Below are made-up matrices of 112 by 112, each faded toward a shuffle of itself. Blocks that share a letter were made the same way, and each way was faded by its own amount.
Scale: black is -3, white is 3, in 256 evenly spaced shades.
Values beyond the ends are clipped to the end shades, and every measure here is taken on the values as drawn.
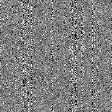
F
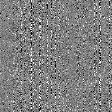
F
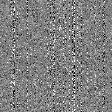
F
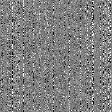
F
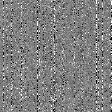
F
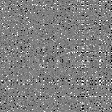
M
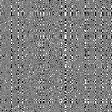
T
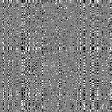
T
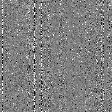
F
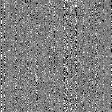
F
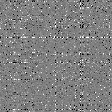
M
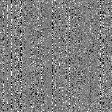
F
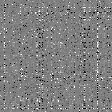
M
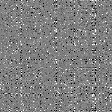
M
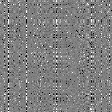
T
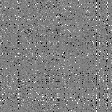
M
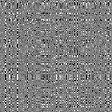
T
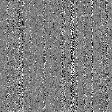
F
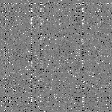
M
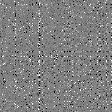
M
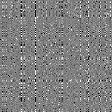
T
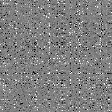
M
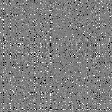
M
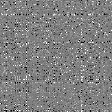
M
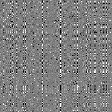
T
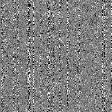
F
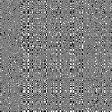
T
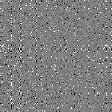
M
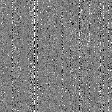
F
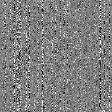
F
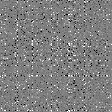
M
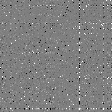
M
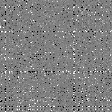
M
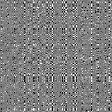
T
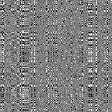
T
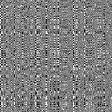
T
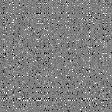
M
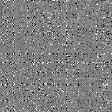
M
